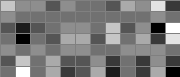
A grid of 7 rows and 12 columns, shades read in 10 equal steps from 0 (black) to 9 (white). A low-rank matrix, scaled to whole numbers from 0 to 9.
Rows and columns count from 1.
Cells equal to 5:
18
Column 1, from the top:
7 5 3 4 5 3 4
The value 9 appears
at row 3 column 12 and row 7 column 2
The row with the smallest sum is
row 6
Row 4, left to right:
4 0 4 3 6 6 3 7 4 6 2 8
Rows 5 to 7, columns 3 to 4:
5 4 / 4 6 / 4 6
